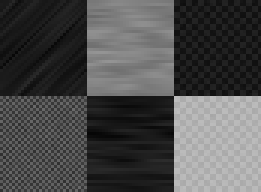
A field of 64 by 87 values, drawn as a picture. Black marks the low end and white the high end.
It is made of 2 by 3 panels. Panel 1,1: very low, slanting up to the right, faint in contrast. Panel 1,2: middling, streaked across, faint in contrast. Panel 1,3: very low, checkered, faint in contrast. Panel 2,1: low, checkered. Panel 2,2: very low, streaked across, faint in contrast. Panel 2,3: high, checkered, faint in contrast.
